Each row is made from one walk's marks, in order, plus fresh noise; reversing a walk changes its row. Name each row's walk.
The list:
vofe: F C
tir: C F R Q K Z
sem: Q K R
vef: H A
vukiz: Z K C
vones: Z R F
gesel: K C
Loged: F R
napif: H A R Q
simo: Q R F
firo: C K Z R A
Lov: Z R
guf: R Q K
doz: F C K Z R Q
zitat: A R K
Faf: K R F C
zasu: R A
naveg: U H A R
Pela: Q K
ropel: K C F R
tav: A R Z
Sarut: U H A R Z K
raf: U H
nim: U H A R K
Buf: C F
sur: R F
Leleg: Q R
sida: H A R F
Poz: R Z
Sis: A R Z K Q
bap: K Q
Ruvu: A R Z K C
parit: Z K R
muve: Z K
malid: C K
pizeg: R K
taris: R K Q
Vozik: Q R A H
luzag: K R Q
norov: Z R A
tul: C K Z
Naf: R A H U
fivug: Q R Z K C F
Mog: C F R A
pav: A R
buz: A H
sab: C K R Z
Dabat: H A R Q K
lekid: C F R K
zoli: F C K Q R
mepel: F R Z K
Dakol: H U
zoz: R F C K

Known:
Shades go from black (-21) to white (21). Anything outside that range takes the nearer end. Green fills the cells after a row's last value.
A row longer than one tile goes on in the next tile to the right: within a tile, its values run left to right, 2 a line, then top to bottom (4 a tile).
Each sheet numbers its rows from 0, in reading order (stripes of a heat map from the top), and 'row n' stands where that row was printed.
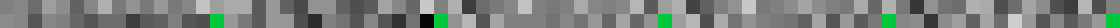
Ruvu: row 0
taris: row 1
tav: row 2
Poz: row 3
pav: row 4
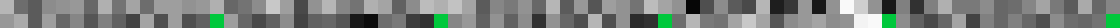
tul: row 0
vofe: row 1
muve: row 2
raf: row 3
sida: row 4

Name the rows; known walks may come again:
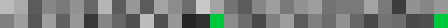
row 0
muve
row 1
ropel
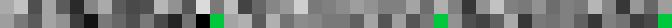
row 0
bap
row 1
Poz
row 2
sur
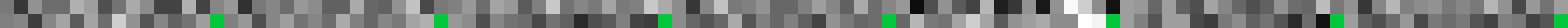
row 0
pav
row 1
firo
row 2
vukiz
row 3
sida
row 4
raf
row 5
luzag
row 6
vones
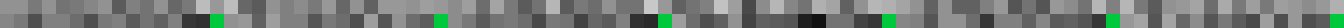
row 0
lekid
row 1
tir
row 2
zoz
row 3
vofe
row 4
Dabat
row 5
tul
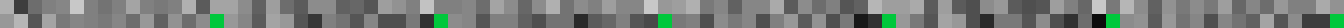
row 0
tav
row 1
Sis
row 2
Ruvu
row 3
pizeg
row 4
taris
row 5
mepel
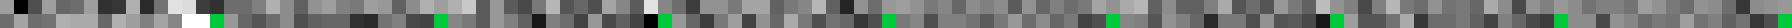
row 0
buz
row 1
Faf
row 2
Pela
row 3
Loged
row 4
zitat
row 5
guf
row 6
simo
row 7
parit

